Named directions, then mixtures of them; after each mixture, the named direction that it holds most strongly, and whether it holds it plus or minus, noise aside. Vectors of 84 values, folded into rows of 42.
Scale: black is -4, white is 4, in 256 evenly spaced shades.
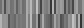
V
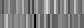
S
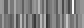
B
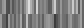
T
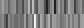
S, minus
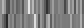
S, minus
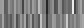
B, plus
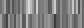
T, plus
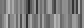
T, minus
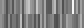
T, plus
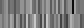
B, minus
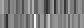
S, minus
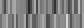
T, minus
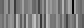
B, minus
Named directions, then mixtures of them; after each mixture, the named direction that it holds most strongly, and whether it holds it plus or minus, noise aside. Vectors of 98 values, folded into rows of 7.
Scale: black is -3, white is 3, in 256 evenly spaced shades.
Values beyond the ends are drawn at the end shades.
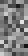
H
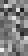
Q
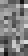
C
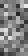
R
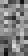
C, plus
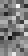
R, minus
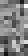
C, plus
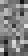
C, plus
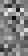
Q, minus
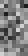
R, minus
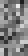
R, minus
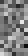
H, plus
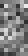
R, plus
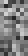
Q, minus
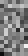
H, minus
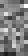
C, plus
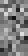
Q, minus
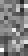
C, plus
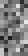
R, minus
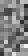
H, minus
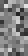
Q, plus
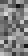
H, plus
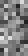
R, plus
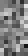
C, plus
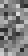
R, minus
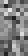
Q, minus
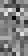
Q, minus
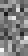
Q, plus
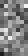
R, plus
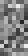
H, minus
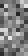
R, plus
